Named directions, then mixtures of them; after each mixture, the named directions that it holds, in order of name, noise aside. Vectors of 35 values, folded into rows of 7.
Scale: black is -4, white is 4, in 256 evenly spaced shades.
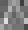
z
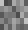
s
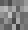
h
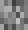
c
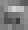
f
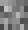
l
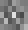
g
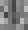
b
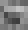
b, f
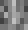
b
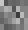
c, s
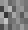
b, g, l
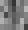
b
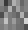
s, z
